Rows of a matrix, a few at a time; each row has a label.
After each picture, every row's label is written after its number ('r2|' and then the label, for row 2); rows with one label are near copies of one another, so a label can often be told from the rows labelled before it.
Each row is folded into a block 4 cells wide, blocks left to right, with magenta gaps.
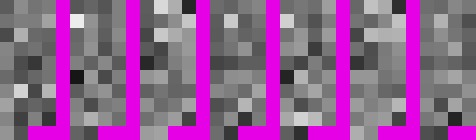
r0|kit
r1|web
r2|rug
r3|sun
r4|web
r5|rug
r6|sun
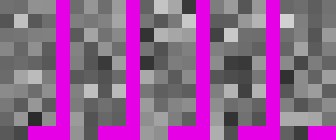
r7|sun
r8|kit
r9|rug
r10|kit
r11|web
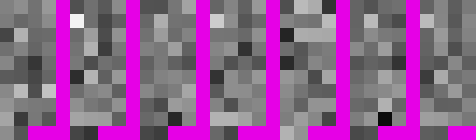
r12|kit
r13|web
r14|sun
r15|web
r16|rug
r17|sun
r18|web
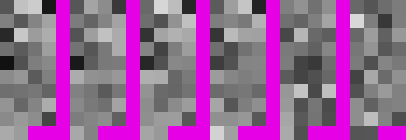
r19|rug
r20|rug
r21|rug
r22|rug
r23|kit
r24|web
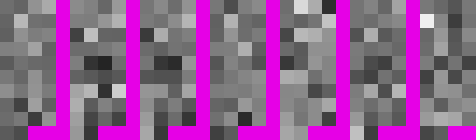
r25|sun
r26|kit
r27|kit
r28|sun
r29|rug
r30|kit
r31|web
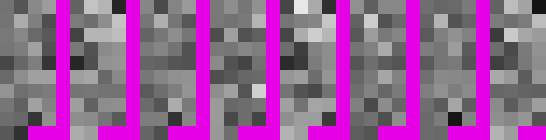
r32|sun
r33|rug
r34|sun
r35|kit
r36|rug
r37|sun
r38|sun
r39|rug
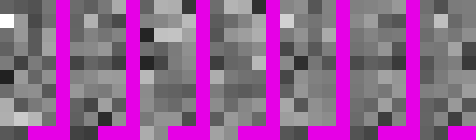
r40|web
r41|sun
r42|rug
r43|rug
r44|web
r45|sun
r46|sun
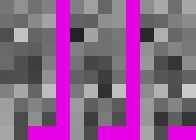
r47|kit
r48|kit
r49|kit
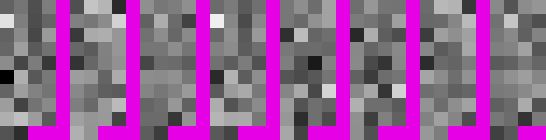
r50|web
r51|rug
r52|sun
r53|web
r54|kit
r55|kit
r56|rug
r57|sun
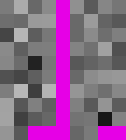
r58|kit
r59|sun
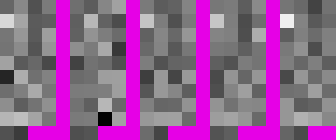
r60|web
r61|sun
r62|web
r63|web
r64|web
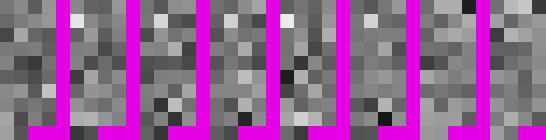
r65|kit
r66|web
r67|sun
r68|sun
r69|web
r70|sun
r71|rug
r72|rug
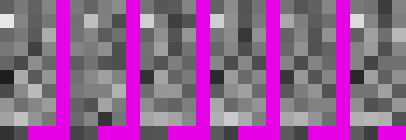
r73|web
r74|sun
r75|web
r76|web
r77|web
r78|web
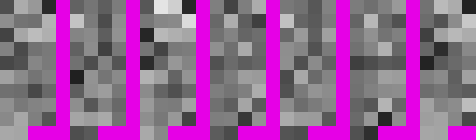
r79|rug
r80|web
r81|rug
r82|sun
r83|web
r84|sun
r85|rug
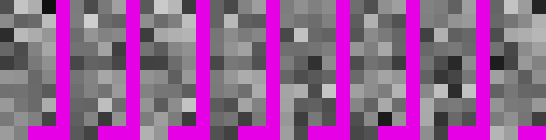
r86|rug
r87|sun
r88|rug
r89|sun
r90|kit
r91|sun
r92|kit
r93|rug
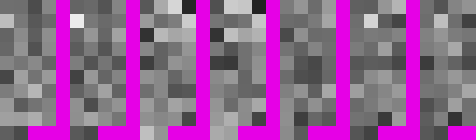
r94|web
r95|web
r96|rug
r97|rug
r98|kit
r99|sun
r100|sun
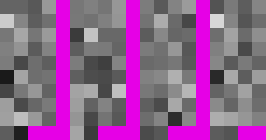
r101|web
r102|kit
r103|sun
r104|web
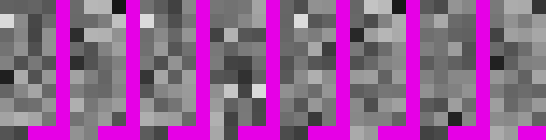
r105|web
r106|rug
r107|web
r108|kit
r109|sun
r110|rug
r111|sun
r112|rug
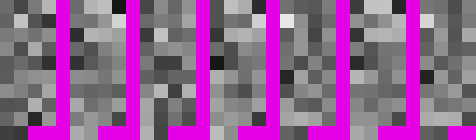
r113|sun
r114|rug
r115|kit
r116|rug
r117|web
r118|rug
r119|web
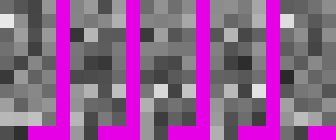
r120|web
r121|kit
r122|kit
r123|kit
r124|web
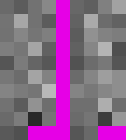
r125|sun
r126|sun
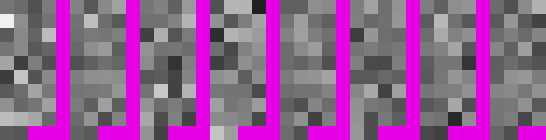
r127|web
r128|sun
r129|kit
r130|rug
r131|sun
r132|kit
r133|sun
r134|sun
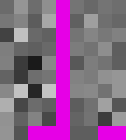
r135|kit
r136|sun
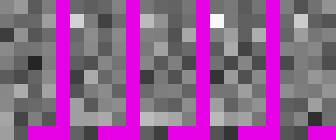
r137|kit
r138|web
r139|web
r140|web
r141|sun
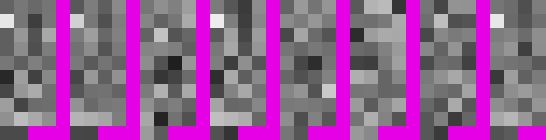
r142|web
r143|web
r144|kit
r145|web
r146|kit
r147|rug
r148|sun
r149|web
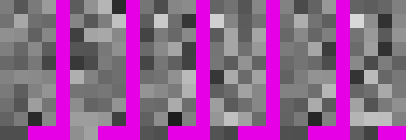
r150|sun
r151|rug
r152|sun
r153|web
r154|sun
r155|web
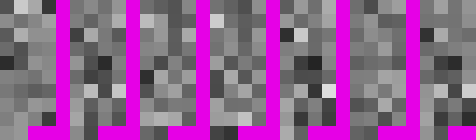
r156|rug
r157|kit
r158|web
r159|web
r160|kit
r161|sun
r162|kit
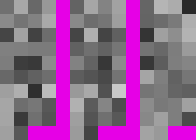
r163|kit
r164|kit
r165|rug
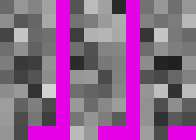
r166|kit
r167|rug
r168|kit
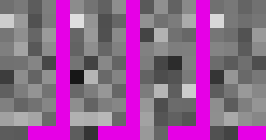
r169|web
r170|web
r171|kit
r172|web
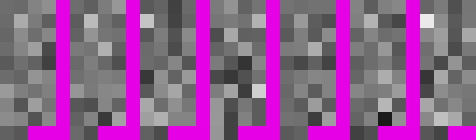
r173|sun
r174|sun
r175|web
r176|kit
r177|sun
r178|sun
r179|web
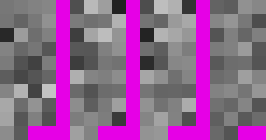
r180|kit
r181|rug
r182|rug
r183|sun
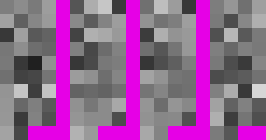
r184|kit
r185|rug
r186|rug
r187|kit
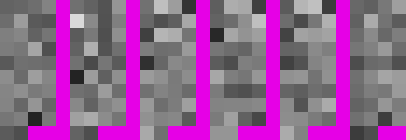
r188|sun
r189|web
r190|rug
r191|rug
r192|rug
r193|sun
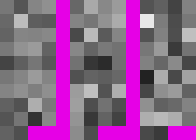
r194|sun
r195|kit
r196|web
